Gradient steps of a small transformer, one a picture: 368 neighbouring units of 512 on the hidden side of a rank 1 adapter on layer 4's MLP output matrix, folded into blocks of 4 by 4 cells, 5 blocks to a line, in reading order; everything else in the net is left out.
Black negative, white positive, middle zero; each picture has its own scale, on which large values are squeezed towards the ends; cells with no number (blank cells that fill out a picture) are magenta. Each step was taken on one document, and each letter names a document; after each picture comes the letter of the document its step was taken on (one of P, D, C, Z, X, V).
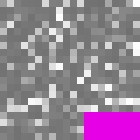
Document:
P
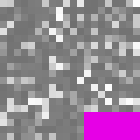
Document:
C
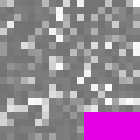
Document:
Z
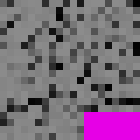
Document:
P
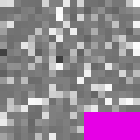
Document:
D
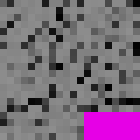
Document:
P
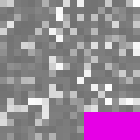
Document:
Z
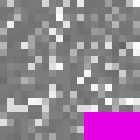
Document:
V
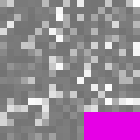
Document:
Z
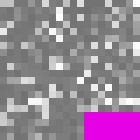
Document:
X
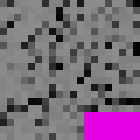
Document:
P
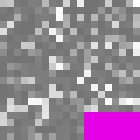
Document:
V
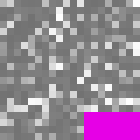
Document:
D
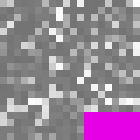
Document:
Z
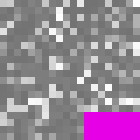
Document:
C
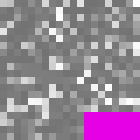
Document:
C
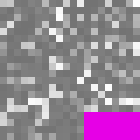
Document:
V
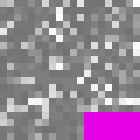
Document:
X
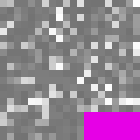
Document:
X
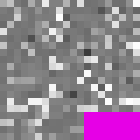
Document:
C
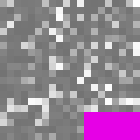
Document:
Z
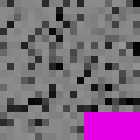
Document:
D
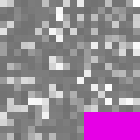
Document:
V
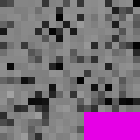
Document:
X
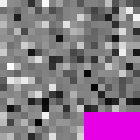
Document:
X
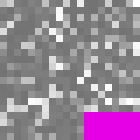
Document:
V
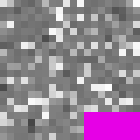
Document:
D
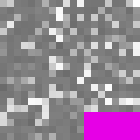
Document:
Z
